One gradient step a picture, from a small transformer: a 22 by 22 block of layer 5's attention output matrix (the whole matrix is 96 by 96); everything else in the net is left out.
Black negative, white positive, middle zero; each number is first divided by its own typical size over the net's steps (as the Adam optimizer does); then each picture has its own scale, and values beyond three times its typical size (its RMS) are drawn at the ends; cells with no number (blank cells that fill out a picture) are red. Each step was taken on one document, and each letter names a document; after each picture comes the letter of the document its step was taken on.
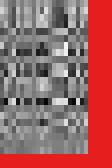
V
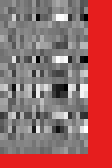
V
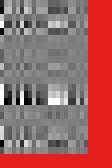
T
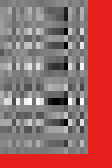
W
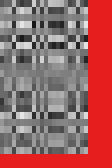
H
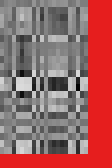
H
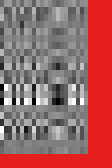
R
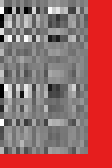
R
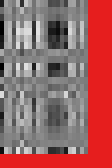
W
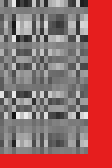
V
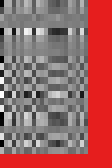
W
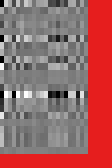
T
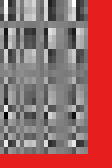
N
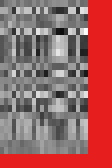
V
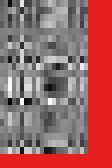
V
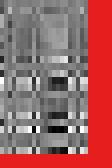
H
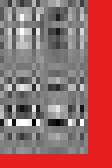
W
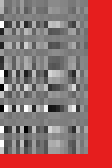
R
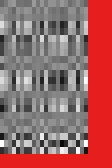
H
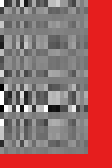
R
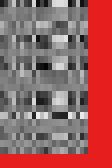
V
